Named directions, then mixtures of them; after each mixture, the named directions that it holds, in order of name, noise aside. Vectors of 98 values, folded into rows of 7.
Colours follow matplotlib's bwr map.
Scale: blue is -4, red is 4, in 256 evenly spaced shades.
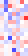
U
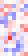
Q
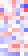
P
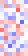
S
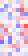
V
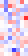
U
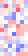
Q, S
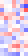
P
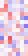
U, V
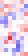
Q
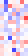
U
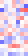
P, V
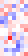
Q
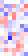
Q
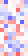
S, U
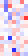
U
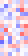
V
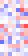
V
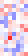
Q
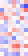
P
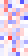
U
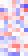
P
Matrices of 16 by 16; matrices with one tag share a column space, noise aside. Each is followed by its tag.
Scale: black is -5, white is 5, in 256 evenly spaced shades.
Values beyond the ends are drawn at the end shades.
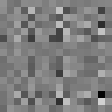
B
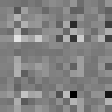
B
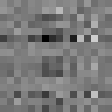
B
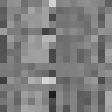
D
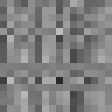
D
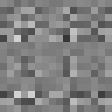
B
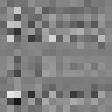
B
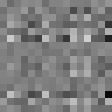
B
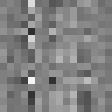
D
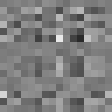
B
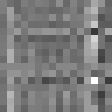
D
